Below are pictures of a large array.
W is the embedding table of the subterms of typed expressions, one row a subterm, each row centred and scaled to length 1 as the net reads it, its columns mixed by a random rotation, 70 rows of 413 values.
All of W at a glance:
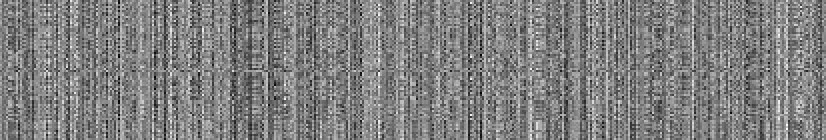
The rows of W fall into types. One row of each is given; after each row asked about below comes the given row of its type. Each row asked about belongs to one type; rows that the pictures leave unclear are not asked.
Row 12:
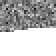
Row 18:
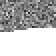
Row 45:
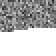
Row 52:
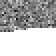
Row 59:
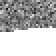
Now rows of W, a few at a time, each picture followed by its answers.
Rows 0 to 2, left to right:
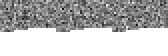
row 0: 45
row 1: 12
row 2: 52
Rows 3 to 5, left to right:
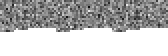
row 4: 18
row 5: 45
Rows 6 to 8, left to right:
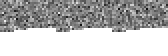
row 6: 52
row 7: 52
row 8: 12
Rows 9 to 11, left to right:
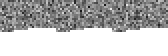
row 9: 45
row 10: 18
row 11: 45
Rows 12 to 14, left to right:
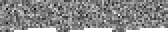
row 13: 45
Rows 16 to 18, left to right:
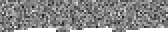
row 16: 18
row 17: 52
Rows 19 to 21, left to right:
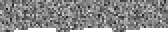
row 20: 18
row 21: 45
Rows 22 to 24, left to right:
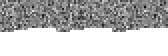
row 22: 18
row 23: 45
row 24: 18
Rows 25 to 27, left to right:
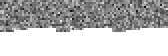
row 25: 59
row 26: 52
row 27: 12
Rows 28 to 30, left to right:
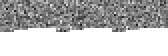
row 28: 12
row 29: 52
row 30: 52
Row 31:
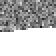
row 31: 52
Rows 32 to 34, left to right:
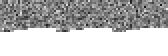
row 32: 52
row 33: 59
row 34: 18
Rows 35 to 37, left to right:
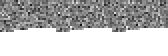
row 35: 59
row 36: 52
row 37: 52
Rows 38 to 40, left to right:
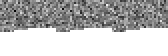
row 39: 12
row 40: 45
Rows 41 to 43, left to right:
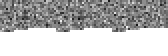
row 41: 45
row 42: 45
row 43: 52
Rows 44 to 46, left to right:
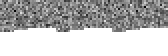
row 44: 52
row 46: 12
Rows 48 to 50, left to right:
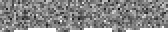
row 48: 45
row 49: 45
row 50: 59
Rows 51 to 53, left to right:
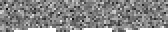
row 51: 59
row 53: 59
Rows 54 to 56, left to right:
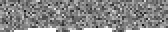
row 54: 18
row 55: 59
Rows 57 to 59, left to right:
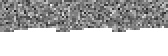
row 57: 12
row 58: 18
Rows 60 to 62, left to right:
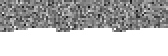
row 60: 52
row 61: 18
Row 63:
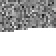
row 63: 18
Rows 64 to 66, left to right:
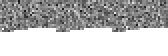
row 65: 12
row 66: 52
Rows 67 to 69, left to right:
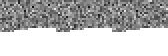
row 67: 18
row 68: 18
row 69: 18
